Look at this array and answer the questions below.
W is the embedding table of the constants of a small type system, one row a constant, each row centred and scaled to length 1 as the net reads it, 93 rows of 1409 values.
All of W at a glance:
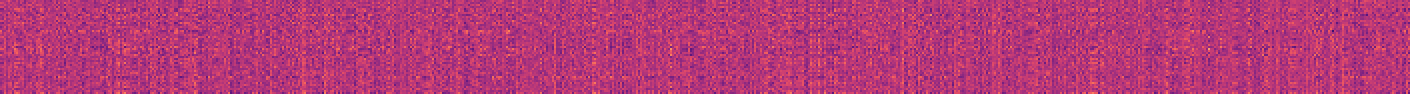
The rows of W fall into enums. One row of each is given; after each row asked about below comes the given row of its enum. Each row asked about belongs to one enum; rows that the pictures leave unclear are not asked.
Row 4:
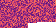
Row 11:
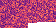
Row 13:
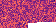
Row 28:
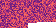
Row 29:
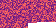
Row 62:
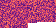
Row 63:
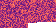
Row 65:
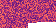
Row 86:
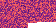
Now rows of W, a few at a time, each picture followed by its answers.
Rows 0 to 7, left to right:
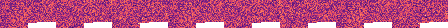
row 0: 28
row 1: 4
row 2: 86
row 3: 28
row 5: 65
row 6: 28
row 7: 86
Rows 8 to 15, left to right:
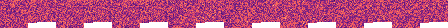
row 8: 63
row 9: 62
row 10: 62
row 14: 29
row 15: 29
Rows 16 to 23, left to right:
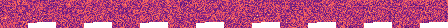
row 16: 13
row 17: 63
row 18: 63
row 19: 65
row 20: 86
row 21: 28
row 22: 62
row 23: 62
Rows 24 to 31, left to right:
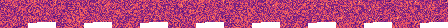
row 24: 4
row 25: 28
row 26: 29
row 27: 63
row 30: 13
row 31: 13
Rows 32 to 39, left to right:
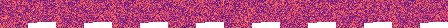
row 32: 13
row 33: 65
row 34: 65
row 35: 4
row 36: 28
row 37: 86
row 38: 29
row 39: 65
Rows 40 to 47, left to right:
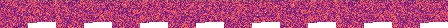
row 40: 4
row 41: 65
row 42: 63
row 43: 29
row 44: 86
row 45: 63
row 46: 65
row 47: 65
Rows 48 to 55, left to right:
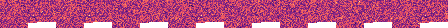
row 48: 86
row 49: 86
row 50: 63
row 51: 86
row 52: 4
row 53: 63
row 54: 13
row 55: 86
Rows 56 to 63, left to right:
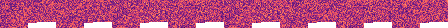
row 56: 28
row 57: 29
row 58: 11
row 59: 62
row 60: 11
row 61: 65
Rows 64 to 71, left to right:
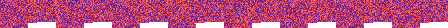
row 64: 4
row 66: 4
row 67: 86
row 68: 28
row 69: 63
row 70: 4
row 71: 29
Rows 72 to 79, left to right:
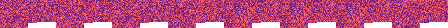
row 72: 29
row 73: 13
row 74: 29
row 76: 28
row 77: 28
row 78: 28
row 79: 62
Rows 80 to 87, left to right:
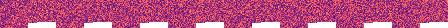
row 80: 11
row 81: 29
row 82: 4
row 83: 63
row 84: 29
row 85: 4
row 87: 63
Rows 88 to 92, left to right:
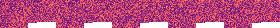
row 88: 28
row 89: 65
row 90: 29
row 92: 63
